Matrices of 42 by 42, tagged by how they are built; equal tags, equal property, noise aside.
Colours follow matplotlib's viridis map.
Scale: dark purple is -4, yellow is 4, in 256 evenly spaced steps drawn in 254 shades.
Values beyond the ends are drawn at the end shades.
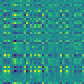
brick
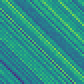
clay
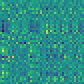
brick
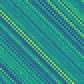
clay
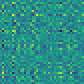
brick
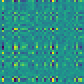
brick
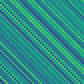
clay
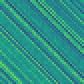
clay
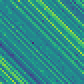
clay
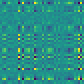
brick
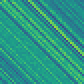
clay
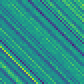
clay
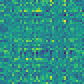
brick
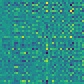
brick
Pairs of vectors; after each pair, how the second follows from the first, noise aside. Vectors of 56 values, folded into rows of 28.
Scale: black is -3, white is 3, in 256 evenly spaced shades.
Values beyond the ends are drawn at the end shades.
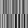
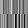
copied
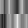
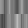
shrunk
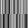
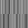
shrunk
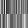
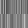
shrunk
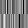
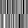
copied
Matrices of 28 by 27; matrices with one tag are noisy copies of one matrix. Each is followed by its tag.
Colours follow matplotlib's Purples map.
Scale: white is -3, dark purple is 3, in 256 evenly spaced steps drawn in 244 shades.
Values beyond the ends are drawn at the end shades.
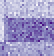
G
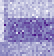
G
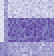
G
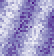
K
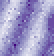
K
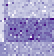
G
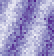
K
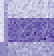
G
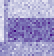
G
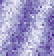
K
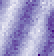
K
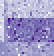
G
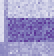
G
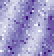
K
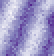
K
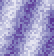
K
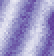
K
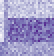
G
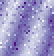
K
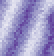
K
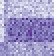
G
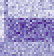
G
